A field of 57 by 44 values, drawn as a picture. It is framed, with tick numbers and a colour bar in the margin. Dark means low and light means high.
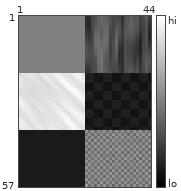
It is made of 3 by 2 panels. Panel 1,1: middling, flat. Panel 1,2: low, streaked downward. Panel 2,1: very high, slanting down to the right, faint in contrast. Panel 2,2: very low, checkered, faint in contrast. Panel 3,1: very low, flat. Panel 3,2: middling, checkered.
